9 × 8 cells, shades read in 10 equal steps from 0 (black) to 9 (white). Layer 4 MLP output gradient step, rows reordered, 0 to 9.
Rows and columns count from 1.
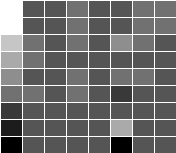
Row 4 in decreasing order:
6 4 3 3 3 3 3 3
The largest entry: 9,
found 2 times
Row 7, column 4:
3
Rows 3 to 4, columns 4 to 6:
4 3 5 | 3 3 3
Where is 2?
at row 6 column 6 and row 7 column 1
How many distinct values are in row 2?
3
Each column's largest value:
9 4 3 4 3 6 4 4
